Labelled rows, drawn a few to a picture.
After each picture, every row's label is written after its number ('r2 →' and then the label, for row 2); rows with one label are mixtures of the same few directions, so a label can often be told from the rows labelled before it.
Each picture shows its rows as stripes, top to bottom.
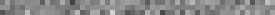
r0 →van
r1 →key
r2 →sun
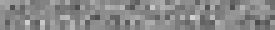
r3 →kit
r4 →key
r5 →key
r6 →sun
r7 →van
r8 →van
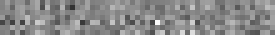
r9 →van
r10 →van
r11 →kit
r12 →van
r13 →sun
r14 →key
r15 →sun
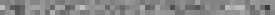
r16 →key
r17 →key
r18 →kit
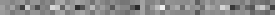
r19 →key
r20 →kit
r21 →key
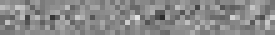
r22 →van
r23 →kit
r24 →sun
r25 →kit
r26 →van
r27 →kit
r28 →sun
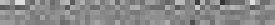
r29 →kit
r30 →kit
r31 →kit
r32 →van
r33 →sun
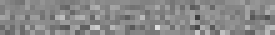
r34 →key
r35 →sun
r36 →van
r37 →key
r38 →sun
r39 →sun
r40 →kit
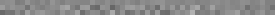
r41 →kit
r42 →sun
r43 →sun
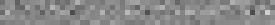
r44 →kit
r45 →kit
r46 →van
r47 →sun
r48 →sun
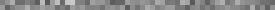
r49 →van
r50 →van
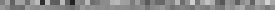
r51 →van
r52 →key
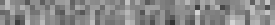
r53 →van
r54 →kit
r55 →key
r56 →key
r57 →key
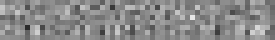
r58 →van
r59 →sun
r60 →kit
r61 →sun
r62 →key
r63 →van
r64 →van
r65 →van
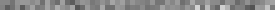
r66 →van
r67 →kit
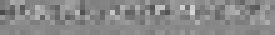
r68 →key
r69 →sun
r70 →sun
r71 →van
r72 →key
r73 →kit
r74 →sun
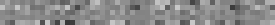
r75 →sun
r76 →kit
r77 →van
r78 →sun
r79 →van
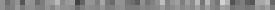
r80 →kit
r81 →kit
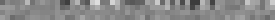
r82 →sun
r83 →sun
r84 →van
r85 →key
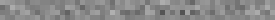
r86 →sun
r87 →key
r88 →sun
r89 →van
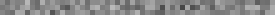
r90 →van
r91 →sun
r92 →kit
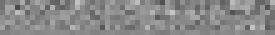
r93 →kit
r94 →kit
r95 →key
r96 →sun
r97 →kit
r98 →van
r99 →sun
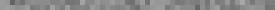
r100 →key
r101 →kit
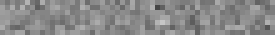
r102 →van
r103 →sun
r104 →kit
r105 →sun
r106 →sun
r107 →key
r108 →key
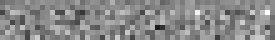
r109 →sun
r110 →van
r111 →key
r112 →kit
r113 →key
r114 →sun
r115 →van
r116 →van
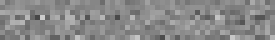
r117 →van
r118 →key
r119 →kit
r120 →van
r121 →key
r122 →van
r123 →kit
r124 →kit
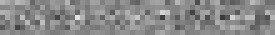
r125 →kit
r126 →van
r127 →sun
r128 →kit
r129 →van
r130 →kit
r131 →sun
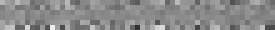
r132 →kit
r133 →van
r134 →kit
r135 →key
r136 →sun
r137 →kit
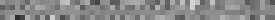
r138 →sun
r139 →sun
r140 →key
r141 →kit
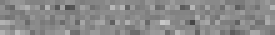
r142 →key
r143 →van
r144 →key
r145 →kit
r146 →sun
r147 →key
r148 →kit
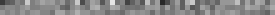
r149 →sun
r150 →sun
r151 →key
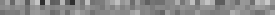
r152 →van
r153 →van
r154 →kit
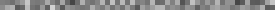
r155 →van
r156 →kit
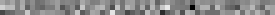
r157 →sun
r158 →sun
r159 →sun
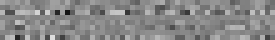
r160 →kit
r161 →sun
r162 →van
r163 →key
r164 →kit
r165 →key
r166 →van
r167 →kit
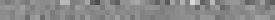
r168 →sun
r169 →kit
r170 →kit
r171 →van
